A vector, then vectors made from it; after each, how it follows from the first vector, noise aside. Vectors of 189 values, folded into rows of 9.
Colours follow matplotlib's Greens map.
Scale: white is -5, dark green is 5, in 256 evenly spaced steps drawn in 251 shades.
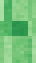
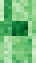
scaled up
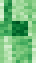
scaled up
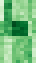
scaled up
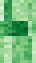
scaled up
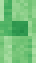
copied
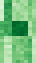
scaled up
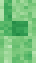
copied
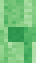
reversed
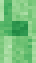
copied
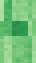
copied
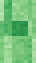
copied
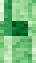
scaled up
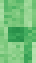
reversed
